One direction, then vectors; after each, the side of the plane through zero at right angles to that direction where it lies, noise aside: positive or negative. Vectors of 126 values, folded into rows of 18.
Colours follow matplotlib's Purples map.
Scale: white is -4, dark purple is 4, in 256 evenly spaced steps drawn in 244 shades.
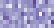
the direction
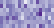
negative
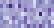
negative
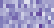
negative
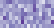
positive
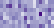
negative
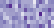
negative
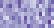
negative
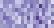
positive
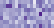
negative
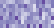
negative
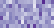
negative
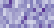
negative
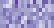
positive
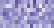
positive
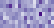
negative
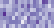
positive
